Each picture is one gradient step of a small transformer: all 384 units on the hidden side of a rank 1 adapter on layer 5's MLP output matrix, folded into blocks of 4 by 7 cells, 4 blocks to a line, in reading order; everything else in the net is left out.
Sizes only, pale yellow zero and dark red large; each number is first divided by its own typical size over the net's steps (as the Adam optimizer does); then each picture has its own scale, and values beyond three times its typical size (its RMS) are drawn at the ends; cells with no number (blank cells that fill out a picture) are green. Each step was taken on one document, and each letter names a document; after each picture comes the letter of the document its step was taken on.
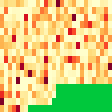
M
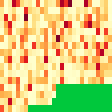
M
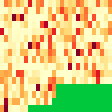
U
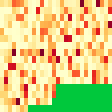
U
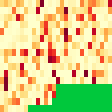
U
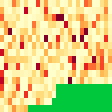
M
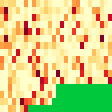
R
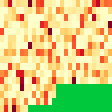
U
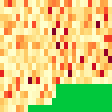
M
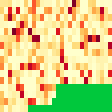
R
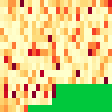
U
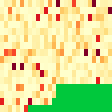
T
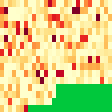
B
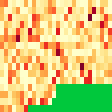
R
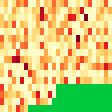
M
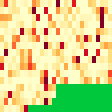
R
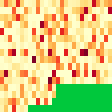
U
